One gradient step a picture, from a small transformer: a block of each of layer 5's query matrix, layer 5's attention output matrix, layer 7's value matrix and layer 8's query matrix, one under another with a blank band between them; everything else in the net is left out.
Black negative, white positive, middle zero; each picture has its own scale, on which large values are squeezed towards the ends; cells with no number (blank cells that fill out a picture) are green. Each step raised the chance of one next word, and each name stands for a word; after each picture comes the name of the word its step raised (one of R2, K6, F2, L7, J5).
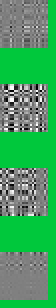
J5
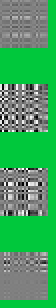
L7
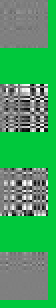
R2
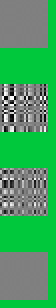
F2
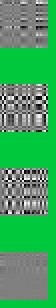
F2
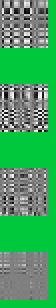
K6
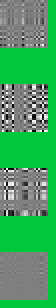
L7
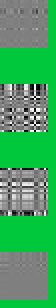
L7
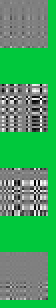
R2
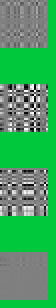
J5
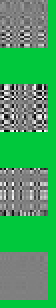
L7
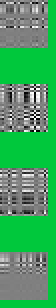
K6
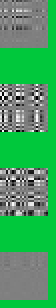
F2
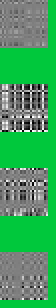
L7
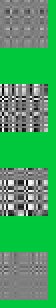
R2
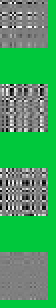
R2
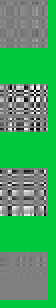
J5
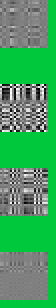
K6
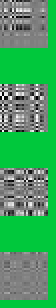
F2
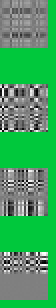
K6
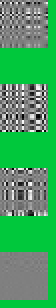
L7
